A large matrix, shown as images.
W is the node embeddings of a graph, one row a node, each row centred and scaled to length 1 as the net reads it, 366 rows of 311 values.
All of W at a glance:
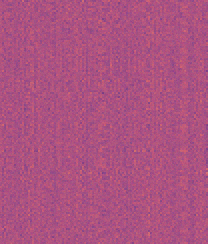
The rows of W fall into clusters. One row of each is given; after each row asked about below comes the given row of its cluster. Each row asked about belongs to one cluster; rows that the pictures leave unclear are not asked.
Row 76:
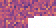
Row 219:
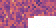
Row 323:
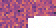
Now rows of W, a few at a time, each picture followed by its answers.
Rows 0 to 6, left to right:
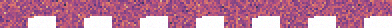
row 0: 219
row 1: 219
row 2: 219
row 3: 323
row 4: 323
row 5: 76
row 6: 323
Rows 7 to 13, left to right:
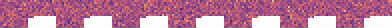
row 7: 323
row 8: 76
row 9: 76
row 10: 76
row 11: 219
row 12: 323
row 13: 323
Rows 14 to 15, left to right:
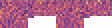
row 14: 76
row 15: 76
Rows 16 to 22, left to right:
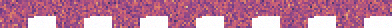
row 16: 323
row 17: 76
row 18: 323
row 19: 219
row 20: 219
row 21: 76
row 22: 323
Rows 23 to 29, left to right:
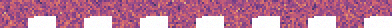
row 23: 219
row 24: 219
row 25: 219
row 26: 323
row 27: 323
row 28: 323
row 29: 323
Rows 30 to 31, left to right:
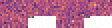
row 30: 323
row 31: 76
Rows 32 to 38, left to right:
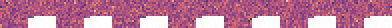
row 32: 76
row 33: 76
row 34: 76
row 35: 219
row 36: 219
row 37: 76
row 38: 323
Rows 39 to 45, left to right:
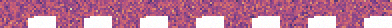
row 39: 219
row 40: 323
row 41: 219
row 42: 219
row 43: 76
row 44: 76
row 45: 219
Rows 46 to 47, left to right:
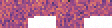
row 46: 76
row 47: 76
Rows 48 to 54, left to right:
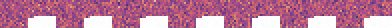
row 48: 219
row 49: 219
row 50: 76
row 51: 323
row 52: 323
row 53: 76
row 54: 219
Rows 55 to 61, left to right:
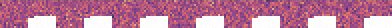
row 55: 76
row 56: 323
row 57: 219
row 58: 76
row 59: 219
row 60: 219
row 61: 323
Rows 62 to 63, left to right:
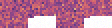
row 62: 76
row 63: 323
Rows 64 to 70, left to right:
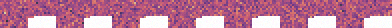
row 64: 219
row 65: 323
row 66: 219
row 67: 219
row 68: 323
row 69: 323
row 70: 219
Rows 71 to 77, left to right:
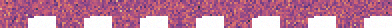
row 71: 76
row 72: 76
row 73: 323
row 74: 76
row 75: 219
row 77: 76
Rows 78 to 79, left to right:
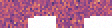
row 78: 76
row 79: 76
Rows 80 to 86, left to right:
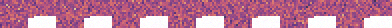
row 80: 323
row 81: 323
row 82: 219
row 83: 323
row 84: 219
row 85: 76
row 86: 219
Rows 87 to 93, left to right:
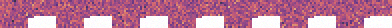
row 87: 76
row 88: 76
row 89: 323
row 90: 76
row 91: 323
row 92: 323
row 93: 323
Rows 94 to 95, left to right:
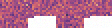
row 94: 76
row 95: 76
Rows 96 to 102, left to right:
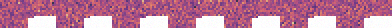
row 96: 76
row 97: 323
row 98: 76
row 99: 76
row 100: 76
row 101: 323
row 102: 323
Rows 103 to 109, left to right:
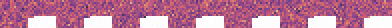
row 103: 219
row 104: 76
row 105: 76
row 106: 76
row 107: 76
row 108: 323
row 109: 219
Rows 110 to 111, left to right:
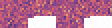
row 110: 76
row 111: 323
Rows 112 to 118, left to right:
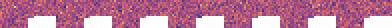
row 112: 76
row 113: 219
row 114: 219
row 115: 76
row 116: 323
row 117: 76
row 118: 219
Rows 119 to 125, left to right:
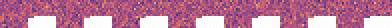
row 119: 323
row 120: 219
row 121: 219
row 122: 219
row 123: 76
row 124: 219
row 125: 76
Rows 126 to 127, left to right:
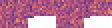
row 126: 76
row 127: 76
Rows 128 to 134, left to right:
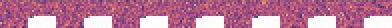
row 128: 219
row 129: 219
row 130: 76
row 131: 76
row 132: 76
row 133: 219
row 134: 219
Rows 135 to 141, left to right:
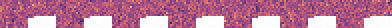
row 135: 76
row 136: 219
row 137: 219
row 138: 323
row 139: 323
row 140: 323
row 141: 76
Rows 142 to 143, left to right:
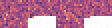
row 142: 219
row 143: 323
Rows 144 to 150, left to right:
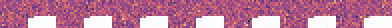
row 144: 323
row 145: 76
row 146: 323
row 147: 323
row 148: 219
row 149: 219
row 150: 219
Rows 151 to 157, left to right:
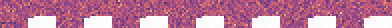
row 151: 323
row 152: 323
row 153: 76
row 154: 76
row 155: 219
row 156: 76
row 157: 219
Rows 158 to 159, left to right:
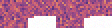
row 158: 219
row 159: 219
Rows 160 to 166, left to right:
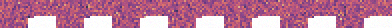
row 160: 76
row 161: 76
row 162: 219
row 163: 219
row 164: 219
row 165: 76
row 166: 219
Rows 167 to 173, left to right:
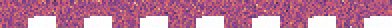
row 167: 76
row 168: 76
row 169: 323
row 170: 323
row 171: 76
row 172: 219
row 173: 76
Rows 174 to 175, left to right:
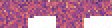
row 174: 219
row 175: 219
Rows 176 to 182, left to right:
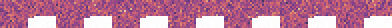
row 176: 323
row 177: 76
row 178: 323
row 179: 323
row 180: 219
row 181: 323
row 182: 76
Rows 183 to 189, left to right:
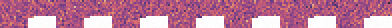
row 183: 219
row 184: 219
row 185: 76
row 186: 76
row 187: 76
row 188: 76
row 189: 76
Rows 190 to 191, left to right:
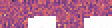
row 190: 76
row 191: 323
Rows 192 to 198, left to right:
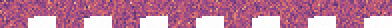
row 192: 219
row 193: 76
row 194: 76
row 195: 219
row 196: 323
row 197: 76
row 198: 76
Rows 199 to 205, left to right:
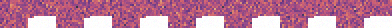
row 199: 219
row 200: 76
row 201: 219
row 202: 323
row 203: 323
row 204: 323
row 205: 323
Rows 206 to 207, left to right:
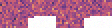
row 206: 76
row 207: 219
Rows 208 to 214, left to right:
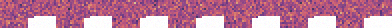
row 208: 76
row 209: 76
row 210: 219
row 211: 76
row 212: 323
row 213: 323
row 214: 219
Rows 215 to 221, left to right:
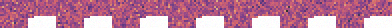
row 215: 323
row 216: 323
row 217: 76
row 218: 219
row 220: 219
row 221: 76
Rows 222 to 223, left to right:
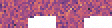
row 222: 76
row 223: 323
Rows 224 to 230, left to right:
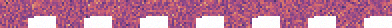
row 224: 76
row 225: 76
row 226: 76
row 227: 76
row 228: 323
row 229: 76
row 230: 219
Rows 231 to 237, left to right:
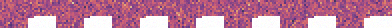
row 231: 76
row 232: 323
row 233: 219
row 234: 323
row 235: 323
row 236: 76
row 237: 219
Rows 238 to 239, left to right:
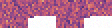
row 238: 76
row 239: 76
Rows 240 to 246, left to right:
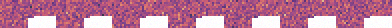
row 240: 76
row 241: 219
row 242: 76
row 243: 323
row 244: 76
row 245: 76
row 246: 76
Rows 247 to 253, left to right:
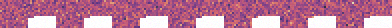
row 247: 76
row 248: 219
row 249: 219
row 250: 76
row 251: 219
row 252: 219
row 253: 323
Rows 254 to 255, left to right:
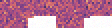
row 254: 219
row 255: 76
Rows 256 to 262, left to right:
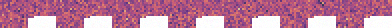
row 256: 323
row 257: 323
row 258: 323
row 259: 323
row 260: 323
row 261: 219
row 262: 323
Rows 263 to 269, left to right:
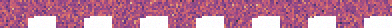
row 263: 219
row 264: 323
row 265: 76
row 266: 76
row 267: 76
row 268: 323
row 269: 323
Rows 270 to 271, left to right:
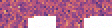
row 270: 219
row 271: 219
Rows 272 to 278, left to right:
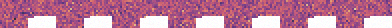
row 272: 76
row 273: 323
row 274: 219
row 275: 76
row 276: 76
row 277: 76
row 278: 323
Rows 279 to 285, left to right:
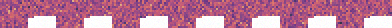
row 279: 323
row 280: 219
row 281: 76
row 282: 219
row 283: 219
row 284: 76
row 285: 323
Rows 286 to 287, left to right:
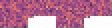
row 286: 219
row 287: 323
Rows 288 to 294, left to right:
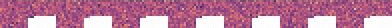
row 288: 76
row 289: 219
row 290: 323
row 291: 323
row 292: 323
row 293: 76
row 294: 323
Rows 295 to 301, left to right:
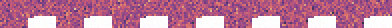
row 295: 219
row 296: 323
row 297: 76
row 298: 219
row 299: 323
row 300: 323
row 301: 323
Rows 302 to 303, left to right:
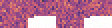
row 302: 219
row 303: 76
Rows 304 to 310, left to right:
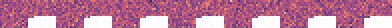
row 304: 323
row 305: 323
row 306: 219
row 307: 76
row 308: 76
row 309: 219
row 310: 323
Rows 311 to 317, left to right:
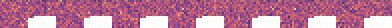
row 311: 219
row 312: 219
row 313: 323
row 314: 323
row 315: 219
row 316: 323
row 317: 323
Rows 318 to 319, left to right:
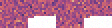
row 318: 76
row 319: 219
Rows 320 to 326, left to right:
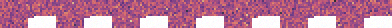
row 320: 76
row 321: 323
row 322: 323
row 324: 219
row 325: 76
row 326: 323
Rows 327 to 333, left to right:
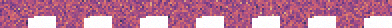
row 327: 323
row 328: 219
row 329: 76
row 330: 219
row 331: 323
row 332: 219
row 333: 323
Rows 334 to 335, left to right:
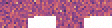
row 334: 323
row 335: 219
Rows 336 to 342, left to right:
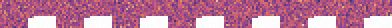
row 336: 219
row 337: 76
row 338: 323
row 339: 219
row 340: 323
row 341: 219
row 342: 76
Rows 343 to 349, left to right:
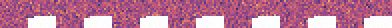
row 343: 76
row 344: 219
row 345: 323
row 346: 76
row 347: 76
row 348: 219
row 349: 323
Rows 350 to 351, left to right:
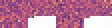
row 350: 323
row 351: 219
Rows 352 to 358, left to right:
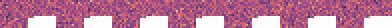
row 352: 219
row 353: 323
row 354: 323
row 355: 323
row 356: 219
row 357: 76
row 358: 219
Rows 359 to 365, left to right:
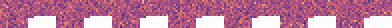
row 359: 76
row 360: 219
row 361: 76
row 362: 323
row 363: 76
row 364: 219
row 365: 76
